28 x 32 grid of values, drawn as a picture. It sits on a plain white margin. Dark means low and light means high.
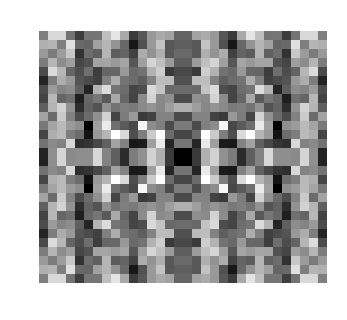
Stripes running up and down repeat 6 times from left to right. Overall the values sit about 50% of the way up the scale. There is no seam. There is no overall slope. It mirrors both left to right and top to bottom.
